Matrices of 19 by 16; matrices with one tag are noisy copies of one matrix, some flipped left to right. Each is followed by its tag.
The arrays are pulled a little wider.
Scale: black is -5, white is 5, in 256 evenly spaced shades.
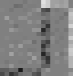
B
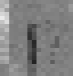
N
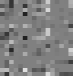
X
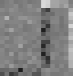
B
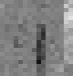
N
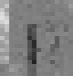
N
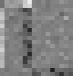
B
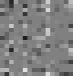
X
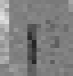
N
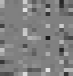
X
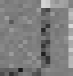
B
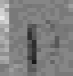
N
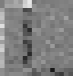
B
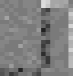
B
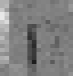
N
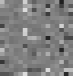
X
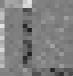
B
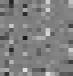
X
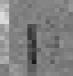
N
